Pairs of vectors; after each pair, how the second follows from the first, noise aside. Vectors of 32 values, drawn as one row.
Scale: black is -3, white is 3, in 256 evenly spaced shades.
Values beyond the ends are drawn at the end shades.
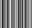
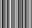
copied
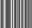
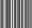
copied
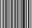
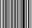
copied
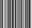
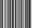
copied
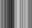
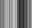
reversed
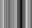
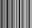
shuffled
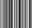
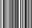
wrapped around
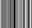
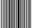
shuffled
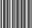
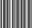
copied
